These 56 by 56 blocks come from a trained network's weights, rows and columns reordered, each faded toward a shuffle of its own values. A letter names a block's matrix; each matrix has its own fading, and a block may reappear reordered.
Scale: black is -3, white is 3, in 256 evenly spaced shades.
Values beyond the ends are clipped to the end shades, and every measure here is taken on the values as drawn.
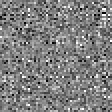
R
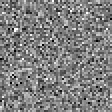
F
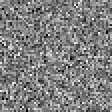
F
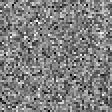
F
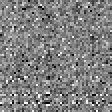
R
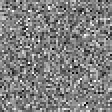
F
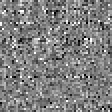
R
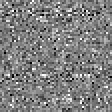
R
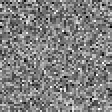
F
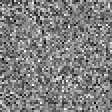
F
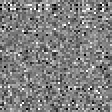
R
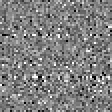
R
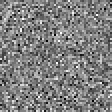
F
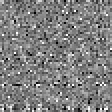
R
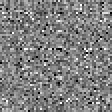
R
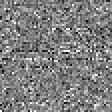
R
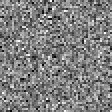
F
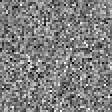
F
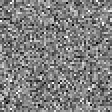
F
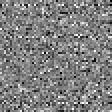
R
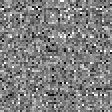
R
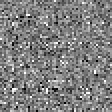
R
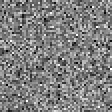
F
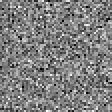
F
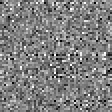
R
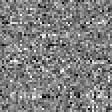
R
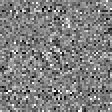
R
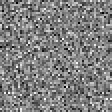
F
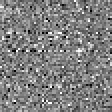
R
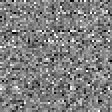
R
